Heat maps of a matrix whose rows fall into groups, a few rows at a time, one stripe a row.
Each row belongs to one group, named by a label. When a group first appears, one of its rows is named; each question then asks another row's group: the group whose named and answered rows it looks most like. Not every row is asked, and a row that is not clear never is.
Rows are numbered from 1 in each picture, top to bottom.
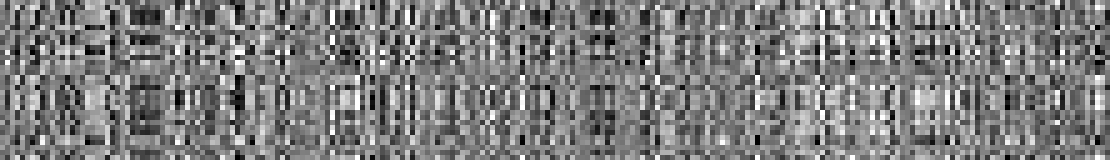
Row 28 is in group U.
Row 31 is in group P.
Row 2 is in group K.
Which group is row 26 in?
P
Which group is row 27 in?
P
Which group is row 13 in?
U
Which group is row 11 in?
U
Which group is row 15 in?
U
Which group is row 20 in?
K
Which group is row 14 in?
U
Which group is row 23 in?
P
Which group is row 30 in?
K
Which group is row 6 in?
U
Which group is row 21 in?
K
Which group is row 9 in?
P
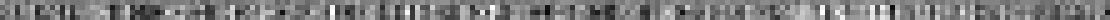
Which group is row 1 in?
K
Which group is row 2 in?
P
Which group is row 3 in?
P
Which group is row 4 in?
P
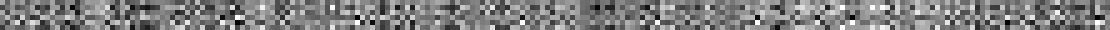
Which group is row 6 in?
P
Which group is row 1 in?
K
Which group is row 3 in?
K
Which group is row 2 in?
P
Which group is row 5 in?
K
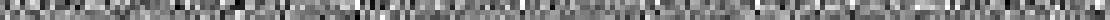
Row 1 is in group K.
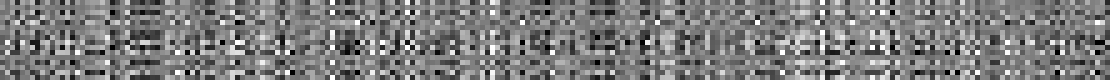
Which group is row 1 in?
P
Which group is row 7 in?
P
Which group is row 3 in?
P
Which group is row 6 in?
K
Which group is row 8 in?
P
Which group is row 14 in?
K
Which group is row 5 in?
K
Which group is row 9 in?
U
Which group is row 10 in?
P
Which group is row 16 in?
P
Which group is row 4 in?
U
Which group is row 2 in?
K
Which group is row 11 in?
U
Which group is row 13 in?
P
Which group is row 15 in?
U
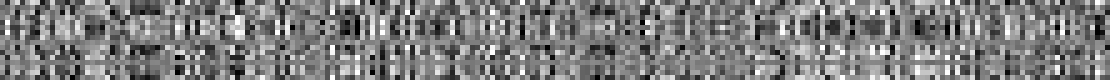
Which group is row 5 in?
U
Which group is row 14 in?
K
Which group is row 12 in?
K
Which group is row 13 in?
K
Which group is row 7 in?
U
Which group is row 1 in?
K
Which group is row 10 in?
P
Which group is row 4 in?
U
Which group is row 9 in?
K
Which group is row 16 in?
P
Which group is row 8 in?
U
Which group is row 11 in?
P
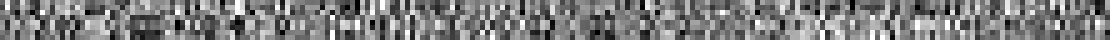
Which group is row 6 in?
K
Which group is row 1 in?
U
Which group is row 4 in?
P
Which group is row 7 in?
P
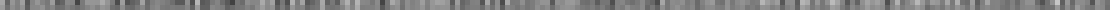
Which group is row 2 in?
K
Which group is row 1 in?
K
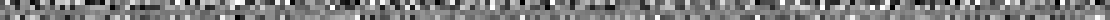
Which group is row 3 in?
K
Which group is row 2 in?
P
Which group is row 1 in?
U
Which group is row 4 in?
K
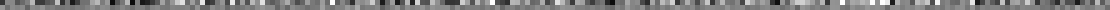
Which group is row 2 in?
K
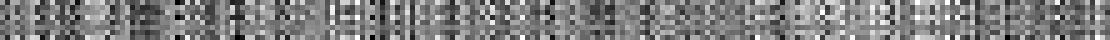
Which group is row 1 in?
K
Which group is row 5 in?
P
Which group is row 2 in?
P
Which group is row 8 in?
K
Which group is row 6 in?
K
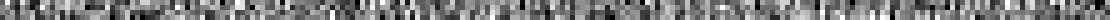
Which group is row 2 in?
U
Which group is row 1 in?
U
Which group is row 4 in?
P
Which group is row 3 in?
P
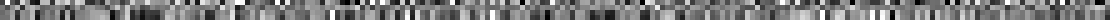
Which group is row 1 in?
U
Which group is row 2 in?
K
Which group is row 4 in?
P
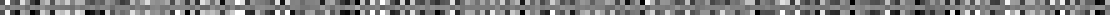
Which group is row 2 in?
K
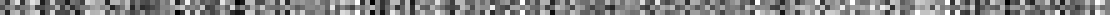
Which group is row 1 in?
K
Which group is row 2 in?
P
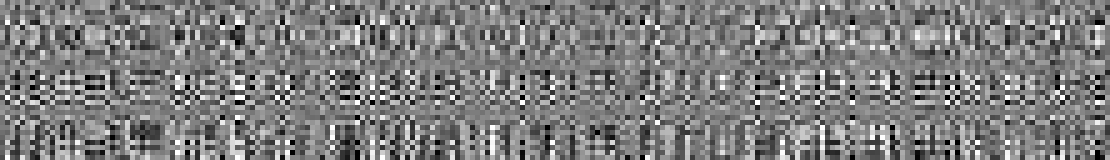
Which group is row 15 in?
P
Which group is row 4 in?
U
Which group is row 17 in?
P
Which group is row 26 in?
P
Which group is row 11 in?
U
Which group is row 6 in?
K
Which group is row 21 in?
K
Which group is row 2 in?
P
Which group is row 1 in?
K
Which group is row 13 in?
K
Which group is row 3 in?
U
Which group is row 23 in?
K
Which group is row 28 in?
P
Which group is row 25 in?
K
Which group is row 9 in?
K
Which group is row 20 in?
U
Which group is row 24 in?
U
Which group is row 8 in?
K
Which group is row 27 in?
P
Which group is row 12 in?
U
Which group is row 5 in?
U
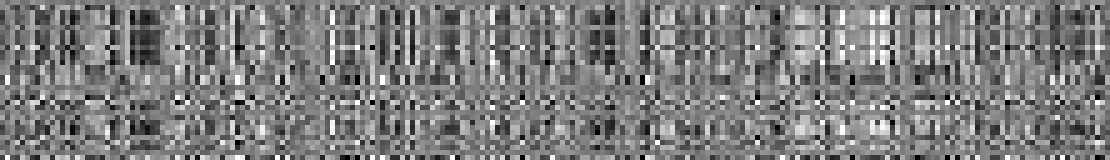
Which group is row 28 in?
U
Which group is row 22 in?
P
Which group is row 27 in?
P
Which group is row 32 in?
U
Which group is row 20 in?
U
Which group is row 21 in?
K
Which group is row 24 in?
K
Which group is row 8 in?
P
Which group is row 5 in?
P
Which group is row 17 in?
U
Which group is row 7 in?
P
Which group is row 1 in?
K
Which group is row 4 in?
P
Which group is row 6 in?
K
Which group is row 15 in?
U
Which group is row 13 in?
P
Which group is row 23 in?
K
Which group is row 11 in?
P
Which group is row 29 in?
K
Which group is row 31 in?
K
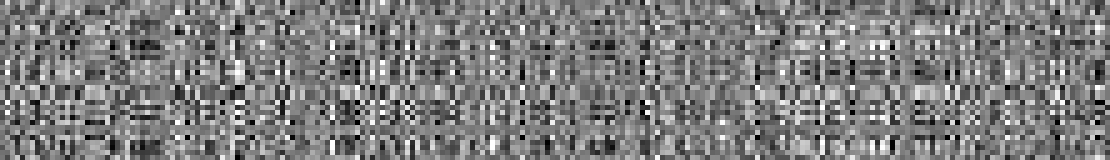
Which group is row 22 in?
P
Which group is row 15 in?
U
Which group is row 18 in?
K
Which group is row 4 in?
K
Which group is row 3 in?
U
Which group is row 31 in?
P
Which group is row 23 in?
U
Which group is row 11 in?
K
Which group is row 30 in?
P
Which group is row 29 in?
P
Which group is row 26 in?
K
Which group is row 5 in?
P
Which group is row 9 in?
P
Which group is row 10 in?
P
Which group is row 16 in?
U
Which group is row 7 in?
K
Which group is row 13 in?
U
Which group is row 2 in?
U
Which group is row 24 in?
P
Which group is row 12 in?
P
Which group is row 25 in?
U
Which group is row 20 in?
K
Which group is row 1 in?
U
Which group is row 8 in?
K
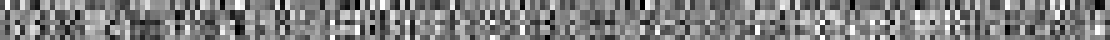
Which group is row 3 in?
K
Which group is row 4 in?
K
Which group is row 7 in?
K
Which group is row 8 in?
P
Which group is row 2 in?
U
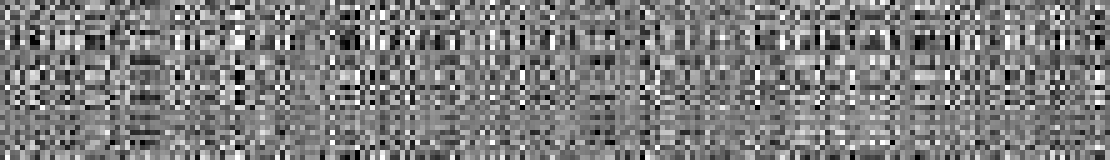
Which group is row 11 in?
K
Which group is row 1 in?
P
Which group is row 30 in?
K
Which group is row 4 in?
U
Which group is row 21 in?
K
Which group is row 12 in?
P
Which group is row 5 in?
K
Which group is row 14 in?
U
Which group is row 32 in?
U
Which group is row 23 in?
K
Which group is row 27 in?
P
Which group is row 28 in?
U
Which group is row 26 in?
K
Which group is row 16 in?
K
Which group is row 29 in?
P
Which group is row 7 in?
P
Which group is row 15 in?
K
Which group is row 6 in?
U
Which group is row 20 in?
P
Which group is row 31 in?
U
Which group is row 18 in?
U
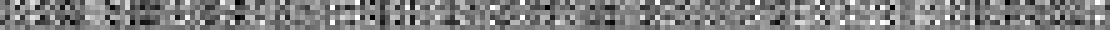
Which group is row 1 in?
K
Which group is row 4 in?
K
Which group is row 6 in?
K
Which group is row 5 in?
P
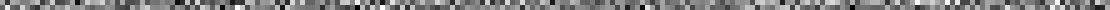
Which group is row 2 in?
U
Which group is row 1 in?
K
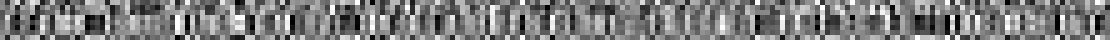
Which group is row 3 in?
P
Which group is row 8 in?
K
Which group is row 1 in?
K
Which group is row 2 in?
P
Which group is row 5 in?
U
